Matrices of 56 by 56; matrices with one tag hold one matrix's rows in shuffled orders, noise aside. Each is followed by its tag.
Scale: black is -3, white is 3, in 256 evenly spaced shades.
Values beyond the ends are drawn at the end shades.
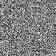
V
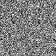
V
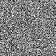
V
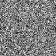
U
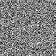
V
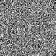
V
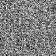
U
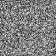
U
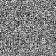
U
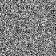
U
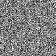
V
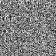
U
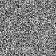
U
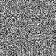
V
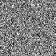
V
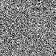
V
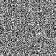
V
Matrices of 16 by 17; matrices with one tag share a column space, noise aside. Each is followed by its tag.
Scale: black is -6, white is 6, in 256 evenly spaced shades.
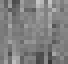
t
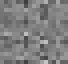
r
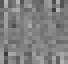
t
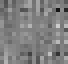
t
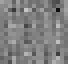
t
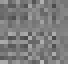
r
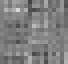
t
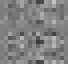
r
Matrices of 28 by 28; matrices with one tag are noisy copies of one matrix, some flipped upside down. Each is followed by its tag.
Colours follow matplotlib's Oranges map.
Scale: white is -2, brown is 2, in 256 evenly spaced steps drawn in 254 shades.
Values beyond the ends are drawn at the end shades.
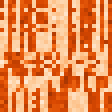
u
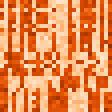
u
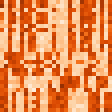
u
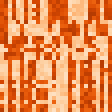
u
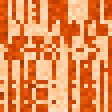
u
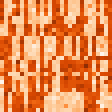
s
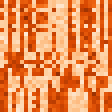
u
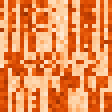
u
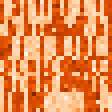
s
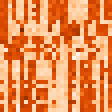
u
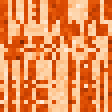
u
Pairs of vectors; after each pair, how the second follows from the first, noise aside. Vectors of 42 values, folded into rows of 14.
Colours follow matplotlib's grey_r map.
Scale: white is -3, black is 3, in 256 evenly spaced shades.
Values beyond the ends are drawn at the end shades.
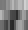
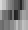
wrapped around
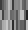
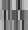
wrapped around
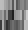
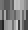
wrapped around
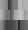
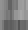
shrunk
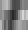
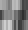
wrapped around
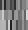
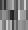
shuffled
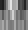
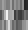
wrapped around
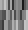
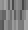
shrunk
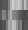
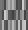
shuffled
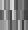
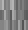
shrunk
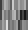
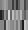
shuffled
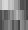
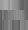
shrunk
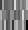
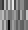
shuffled
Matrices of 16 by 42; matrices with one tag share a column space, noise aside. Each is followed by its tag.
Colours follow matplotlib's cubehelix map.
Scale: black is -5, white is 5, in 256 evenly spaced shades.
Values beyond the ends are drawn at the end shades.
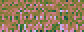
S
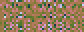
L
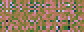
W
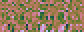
S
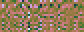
L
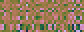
S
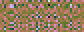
L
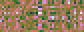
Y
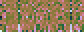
S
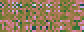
W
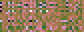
W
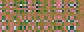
W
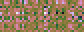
Y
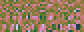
S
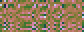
L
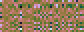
L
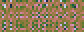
L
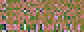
S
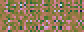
W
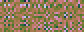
L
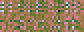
W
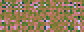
W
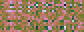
W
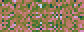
L
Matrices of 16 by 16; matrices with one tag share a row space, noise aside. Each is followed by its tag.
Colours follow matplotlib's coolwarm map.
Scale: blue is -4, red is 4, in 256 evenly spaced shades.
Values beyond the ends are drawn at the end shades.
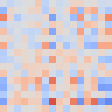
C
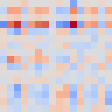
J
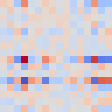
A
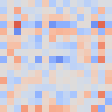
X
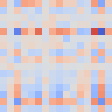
X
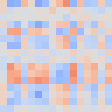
J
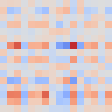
J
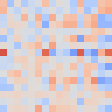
C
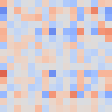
C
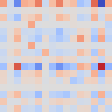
X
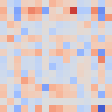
X
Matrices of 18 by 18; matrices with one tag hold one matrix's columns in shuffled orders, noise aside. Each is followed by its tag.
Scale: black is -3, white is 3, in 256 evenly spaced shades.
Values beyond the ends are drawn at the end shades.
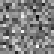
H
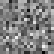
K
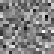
H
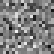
H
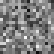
K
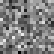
K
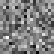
K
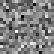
H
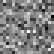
H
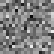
H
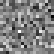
H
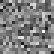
H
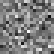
H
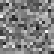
H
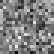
K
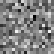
H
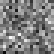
K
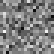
H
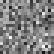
K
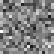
H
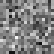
K
